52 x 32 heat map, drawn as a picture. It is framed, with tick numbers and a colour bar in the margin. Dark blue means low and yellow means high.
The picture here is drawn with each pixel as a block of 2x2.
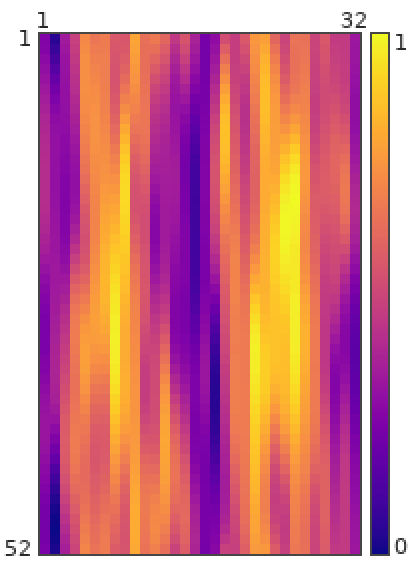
Upright stripes repeat 2 times across the table. There is no overall slope. The middle right is the ninth with the highest average.
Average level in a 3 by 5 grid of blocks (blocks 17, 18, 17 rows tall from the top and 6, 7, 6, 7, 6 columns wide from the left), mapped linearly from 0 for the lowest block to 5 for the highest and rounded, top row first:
13142 | 23052 | 24142
